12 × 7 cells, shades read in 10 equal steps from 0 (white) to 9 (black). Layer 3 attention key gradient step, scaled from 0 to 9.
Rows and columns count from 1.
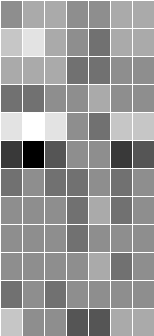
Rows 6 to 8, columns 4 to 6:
4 4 7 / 5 4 5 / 5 3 5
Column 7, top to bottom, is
3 3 4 4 2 6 4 4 4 4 4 3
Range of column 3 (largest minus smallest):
5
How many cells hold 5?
16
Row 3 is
3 3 3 5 5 4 4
